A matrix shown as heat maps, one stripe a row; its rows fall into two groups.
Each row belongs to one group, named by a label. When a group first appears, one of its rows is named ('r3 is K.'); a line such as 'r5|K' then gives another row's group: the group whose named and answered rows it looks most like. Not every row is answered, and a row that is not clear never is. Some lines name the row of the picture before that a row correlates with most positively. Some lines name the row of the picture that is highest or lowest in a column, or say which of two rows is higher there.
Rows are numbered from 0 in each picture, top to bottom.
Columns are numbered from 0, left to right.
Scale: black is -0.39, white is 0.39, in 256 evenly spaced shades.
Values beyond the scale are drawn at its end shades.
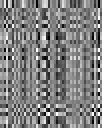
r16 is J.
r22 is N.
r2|N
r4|N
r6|N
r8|J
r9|J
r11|J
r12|N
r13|J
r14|N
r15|J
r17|N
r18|J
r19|J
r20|N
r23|J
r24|N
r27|J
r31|N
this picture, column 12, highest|28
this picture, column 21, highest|9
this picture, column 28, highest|28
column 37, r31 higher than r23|Yes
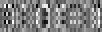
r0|J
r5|N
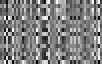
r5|N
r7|N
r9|N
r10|N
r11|J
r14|N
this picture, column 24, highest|0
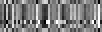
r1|N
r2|N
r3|N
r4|N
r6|N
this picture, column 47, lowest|5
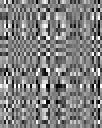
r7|J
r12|J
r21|J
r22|J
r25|J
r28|J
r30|N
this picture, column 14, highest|21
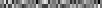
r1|N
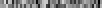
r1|J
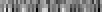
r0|J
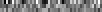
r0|N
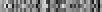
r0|J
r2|J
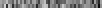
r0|J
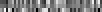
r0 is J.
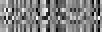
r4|N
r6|J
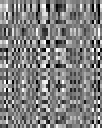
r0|J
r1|J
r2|J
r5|J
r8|N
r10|J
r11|J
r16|J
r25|N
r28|J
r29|N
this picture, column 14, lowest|12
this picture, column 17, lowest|12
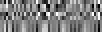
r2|J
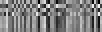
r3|N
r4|J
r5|J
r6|J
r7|J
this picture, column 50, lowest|1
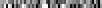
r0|J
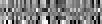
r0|J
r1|J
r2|N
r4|J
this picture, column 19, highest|2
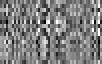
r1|N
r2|J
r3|N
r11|J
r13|J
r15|N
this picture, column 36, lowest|10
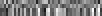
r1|N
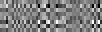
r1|J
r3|J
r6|J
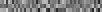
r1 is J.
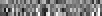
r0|J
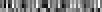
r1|N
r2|J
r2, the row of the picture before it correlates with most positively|0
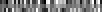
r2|N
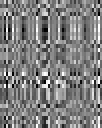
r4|N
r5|N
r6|N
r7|N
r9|N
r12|N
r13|J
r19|N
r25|N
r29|N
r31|N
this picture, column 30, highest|20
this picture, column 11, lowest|7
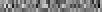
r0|J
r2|N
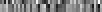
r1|J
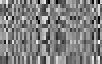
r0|J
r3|N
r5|J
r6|N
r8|J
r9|J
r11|J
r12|J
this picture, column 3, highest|0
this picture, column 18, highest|10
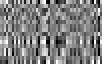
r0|J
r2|N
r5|J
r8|N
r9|J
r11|J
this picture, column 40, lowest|15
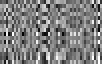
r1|J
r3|N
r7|J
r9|J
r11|J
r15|N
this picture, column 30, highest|14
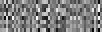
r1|N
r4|N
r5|J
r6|N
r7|J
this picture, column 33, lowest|2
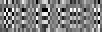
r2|N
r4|N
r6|N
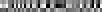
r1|J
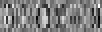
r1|N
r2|J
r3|J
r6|J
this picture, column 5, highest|4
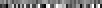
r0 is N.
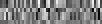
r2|J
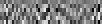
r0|N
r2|J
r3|N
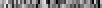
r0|J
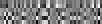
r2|J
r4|N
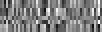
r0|N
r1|N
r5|N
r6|J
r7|J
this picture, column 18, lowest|4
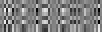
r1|N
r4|N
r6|N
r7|N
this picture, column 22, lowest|7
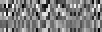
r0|J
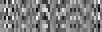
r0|N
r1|J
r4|N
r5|J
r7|J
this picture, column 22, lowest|4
